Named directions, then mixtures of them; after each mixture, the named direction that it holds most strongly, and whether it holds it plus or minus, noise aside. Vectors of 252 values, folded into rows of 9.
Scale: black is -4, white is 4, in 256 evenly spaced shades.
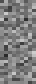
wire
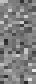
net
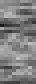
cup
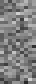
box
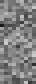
wire, plus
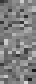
net, minus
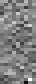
box, plus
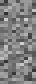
wire, minus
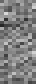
wire, plus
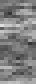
cup, minus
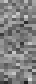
box, plus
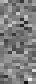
net, plus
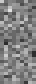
wire, minus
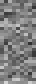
wire, minus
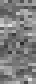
cup, minus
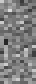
net, plus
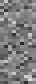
wire, plus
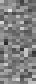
net, plus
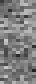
net, minus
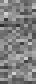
wire, plus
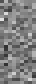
wire, plus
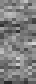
cup, plus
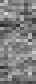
cup, plus
